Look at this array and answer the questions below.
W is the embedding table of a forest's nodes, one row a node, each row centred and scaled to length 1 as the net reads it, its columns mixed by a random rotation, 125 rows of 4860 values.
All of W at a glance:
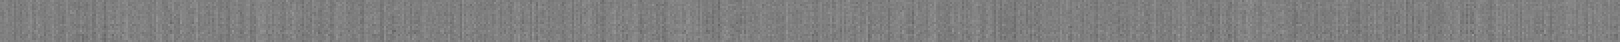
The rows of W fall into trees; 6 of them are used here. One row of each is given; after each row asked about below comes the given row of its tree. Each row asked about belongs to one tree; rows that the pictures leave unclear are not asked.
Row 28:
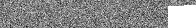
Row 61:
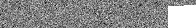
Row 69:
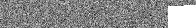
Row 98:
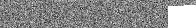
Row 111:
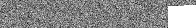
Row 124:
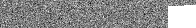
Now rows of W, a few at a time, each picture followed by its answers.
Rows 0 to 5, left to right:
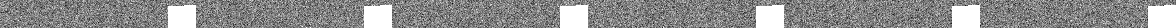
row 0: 111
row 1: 124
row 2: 28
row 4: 69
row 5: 124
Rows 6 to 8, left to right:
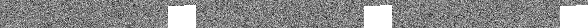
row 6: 124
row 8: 28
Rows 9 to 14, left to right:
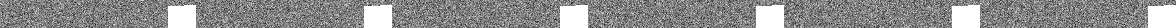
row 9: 111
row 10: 124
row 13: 61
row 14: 111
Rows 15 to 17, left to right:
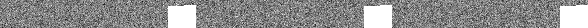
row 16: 61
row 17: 69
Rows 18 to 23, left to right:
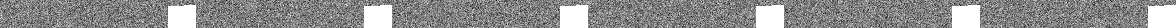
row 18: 69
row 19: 124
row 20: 98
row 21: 111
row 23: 124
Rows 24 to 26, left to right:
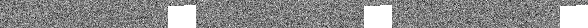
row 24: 69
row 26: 124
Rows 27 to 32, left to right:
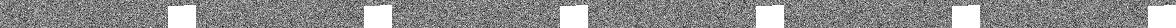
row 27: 111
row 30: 111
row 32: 28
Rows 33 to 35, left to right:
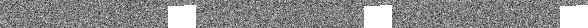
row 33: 61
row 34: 111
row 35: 98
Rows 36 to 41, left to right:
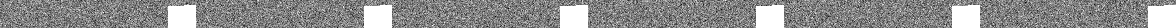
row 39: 98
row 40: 28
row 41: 61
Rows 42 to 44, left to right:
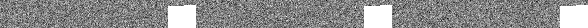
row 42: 69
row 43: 124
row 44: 61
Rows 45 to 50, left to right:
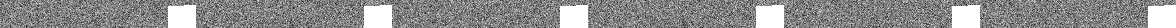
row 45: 28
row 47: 69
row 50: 28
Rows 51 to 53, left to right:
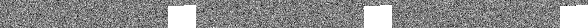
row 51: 28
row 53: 124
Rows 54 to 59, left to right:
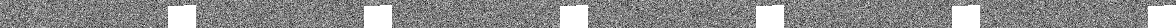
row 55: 28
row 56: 124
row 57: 124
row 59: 111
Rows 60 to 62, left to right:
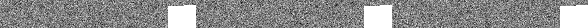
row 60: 111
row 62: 28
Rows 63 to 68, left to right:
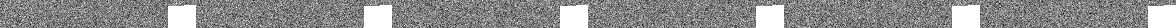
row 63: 28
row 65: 124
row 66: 28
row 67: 28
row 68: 61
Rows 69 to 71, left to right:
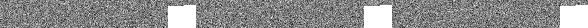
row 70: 28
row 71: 28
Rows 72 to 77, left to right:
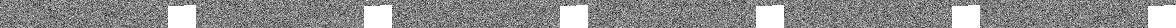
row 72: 124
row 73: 124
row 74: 124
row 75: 111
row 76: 111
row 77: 69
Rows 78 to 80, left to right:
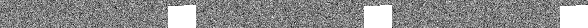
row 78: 111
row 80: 111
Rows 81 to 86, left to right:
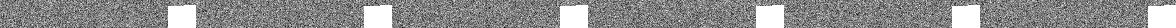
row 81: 28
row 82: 111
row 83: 28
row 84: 124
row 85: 111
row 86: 28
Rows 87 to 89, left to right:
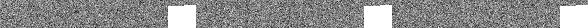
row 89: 61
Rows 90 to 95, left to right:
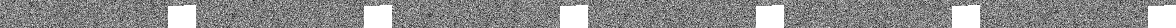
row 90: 28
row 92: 28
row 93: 28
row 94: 111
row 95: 28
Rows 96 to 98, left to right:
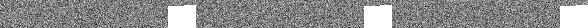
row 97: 69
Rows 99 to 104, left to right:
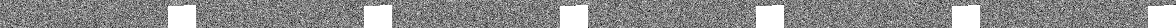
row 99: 28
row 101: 98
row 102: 111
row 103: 111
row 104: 111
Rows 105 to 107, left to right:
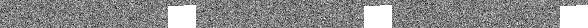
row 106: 111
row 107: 124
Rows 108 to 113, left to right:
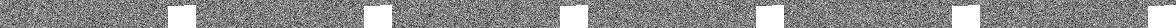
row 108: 111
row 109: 61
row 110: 28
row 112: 61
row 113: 111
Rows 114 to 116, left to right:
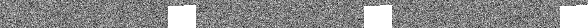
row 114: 28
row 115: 111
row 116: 69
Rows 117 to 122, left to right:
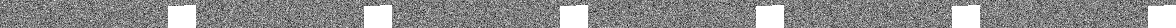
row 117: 124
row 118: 111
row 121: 111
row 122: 28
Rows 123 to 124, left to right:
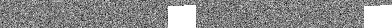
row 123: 98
